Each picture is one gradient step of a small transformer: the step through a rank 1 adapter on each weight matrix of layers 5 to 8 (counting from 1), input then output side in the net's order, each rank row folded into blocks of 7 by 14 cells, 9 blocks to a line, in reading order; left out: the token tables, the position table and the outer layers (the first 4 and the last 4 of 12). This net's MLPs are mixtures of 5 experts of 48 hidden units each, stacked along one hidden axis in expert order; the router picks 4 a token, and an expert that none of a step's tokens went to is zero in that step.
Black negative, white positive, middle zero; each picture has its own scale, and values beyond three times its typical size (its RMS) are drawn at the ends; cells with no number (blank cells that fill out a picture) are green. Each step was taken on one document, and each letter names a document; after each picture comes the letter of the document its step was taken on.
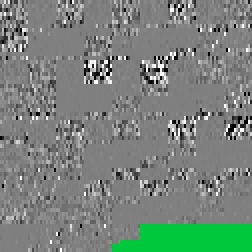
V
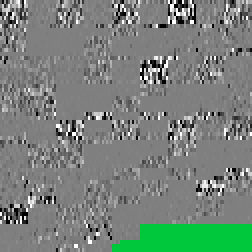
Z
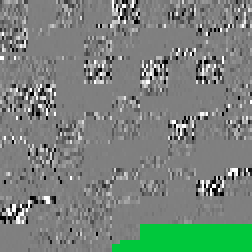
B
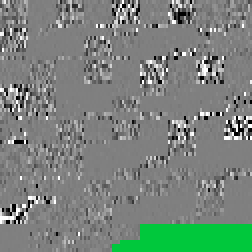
B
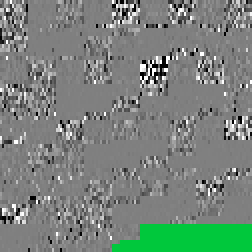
V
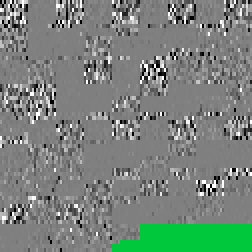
V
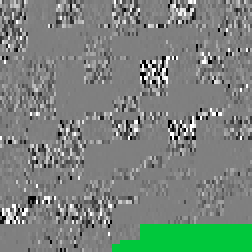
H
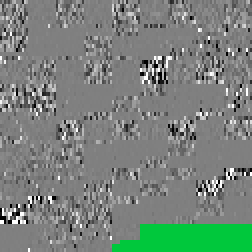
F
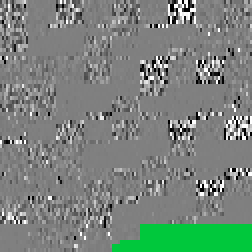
F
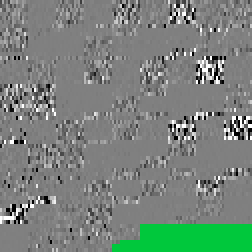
V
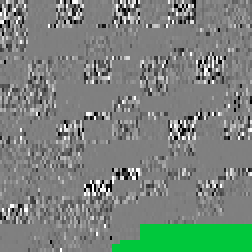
F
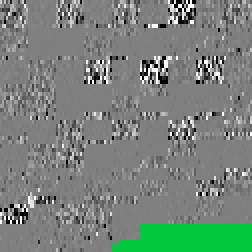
Z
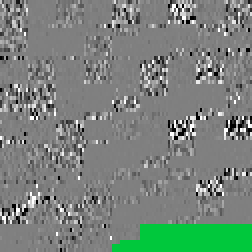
H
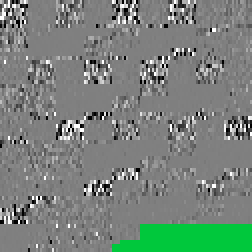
V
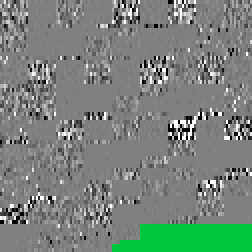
F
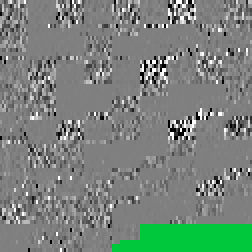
H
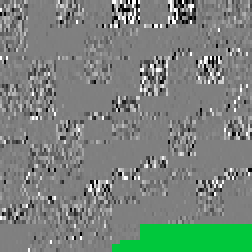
F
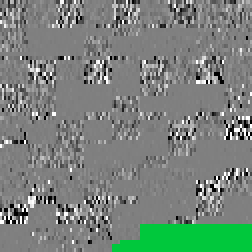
Z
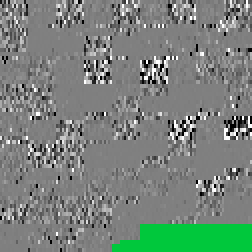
H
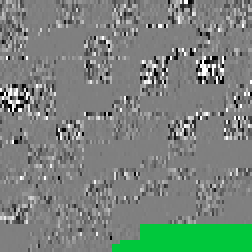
B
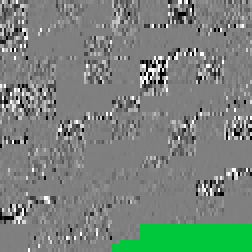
B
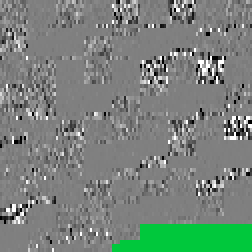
V
